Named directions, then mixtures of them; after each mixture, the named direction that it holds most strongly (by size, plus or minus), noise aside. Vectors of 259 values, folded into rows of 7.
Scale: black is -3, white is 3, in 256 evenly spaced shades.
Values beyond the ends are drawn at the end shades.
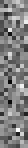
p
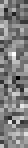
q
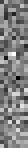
q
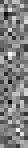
p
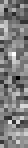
q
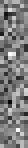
p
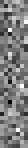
p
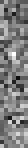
q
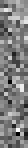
p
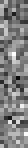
q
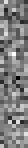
q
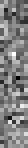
q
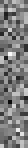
p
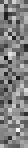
p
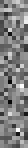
p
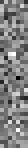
q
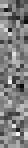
p
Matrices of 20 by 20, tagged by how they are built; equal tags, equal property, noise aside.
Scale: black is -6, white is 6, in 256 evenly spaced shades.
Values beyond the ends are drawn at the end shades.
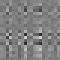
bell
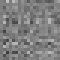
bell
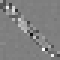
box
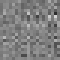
bell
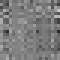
bell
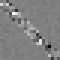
box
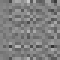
bell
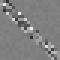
box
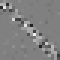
box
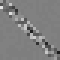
box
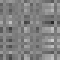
bell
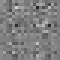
bell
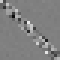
box
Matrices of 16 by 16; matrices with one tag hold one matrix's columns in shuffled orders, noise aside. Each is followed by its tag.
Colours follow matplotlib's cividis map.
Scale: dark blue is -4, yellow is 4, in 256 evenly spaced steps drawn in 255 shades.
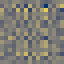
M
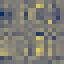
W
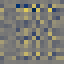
M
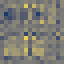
W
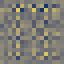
M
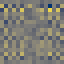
M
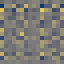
M
